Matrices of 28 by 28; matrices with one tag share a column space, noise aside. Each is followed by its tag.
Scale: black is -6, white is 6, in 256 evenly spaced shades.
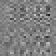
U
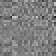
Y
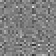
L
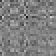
Y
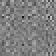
Y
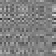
U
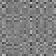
L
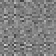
L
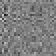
U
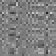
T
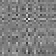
U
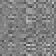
L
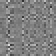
L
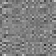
L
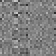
T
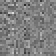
T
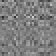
Y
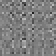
T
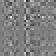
Y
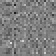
T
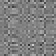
L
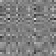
U
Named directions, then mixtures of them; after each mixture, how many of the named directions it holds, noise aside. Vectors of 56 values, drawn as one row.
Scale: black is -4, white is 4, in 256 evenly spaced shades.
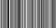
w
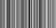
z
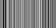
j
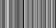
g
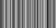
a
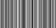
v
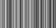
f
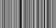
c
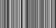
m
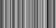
one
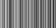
one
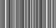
three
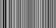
one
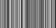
one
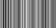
two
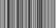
three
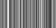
three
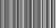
three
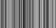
three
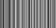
three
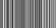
one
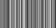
one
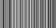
three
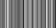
one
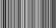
two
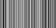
one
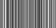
one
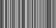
two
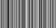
three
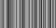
three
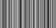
two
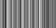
three
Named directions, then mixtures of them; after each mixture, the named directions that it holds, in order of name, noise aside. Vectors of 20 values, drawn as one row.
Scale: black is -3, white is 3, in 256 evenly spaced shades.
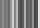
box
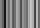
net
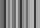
box, net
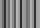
box, net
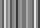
box, net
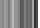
box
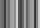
box, net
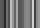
box, net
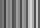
net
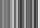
box
